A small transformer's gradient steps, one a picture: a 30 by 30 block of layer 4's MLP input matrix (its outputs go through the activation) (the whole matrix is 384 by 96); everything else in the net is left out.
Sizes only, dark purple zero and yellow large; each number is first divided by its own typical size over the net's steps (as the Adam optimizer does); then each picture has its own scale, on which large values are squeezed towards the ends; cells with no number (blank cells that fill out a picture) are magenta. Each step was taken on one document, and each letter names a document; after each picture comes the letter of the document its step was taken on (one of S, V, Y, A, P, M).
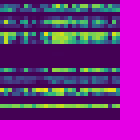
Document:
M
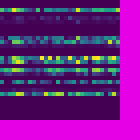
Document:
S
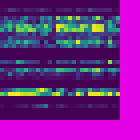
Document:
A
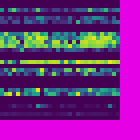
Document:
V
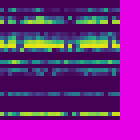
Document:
V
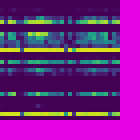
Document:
V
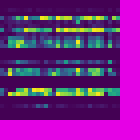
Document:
A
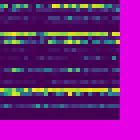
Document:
M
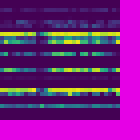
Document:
M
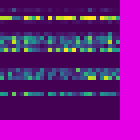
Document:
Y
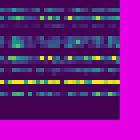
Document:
S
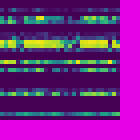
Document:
V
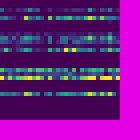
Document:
Y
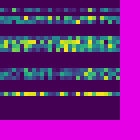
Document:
Y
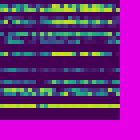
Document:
M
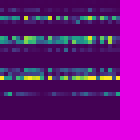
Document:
Y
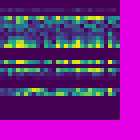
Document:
A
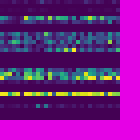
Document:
Y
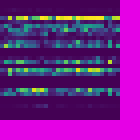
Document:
A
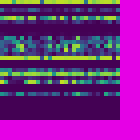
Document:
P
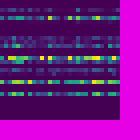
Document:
S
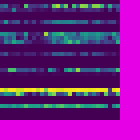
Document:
M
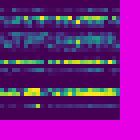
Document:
A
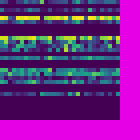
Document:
P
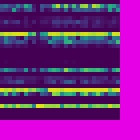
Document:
M
